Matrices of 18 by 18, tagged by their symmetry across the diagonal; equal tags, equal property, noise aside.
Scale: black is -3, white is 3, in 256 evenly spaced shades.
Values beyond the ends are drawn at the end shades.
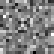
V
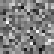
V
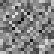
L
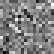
V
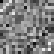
L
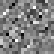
V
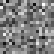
V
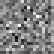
V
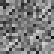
L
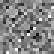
L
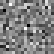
V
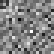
L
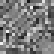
L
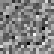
L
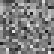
V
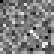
L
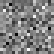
V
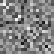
L
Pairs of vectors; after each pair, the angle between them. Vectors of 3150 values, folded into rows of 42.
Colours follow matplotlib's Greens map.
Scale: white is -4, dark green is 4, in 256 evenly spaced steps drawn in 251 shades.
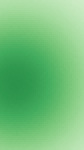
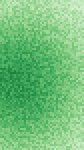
nearly parallel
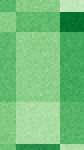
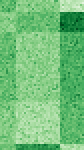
nearly parallel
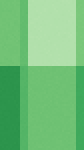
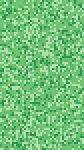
orthogonal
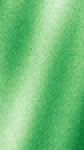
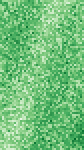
partly aligned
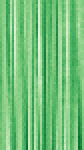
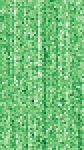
partly aligned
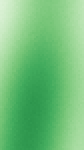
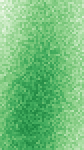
nearly parallel
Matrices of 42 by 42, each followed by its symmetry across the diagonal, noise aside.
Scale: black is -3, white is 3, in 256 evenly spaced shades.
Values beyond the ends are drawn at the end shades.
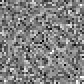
symmetric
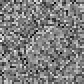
symmetric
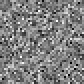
symmetric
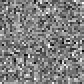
neither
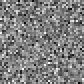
antisymmetric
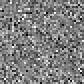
antisymmetric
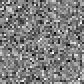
symmetric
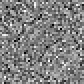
symmetric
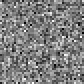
antisymmetric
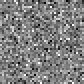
neither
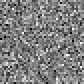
neither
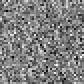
neither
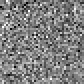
antisymmetric
